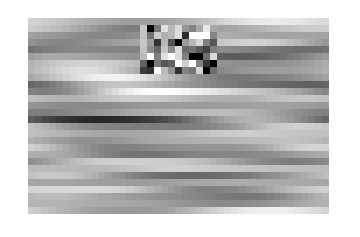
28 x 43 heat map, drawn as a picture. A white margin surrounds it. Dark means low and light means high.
The grain runs across in streaks. The halves do not mirror each other. An odd patch, rougher than its surroundings, sits in the top middle. The top middle is the roughest part.
